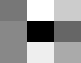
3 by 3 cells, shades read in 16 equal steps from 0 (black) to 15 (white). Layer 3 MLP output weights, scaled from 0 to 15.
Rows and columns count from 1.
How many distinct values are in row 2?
3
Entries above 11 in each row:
2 0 1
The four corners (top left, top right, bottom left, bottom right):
7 12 8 10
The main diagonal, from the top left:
7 0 10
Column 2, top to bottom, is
15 0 14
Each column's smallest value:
7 0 6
